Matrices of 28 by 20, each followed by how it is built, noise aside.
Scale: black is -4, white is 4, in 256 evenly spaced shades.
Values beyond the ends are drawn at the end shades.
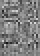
low rank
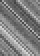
Toeplitz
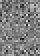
low rank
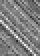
Toeplitz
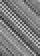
Toeplitz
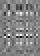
low rank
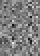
low rank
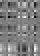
low rank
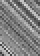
Toeplitz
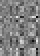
low rank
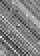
Toeplitz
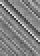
Toeplitz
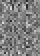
low rank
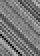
Toeplitz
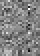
low rank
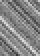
Toeplitz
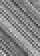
Toeplitz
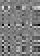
low rank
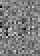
low rank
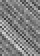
Toeplitz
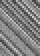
Toeplitz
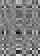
low rank
